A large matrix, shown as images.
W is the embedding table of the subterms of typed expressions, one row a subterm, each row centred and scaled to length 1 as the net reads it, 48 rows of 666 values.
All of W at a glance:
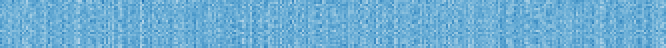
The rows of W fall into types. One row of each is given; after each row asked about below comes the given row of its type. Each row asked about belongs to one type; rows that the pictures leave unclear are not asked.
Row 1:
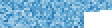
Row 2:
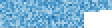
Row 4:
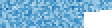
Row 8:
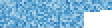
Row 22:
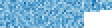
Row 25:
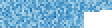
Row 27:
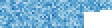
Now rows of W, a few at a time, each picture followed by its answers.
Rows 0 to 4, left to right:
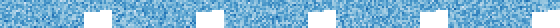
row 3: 22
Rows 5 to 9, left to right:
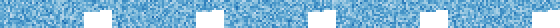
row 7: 2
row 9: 22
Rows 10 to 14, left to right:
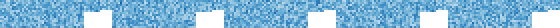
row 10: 27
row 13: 27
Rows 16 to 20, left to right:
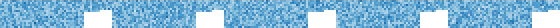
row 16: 22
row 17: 25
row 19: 2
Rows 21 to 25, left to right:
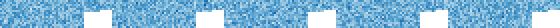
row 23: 4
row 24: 2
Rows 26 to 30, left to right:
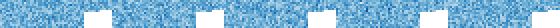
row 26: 2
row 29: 4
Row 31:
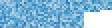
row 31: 8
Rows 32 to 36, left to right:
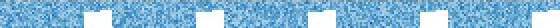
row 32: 27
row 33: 27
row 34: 1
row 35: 22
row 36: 25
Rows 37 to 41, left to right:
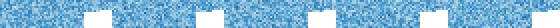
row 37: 4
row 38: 27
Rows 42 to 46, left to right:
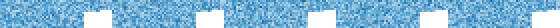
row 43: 2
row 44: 22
